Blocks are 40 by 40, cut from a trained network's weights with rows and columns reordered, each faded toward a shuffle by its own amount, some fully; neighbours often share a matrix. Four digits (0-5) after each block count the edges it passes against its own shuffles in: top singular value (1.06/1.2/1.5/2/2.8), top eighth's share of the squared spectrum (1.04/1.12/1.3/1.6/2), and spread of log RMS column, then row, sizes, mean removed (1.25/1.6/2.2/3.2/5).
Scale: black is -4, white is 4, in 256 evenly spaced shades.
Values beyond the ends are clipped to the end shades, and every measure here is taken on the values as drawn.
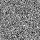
0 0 0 0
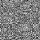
3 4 1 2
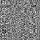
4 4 2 1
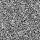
1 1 0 0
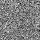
0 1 0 0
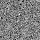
0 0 0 0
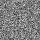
0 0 0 0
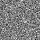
0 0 0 0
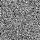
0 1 0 0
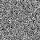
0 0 0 0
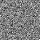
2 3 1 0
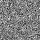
0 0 0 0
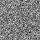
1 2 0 0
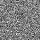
1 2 0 0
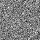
1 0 0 0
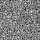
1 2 0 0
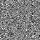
2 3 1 1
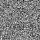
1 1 0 0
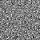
2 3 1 1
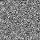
0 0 0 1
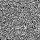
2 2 0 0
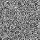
2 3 1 1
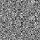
3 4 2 2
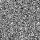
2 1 0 0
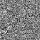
3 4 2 1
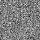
2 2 1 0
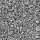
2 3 1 0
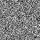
1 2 0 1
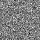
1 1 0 0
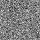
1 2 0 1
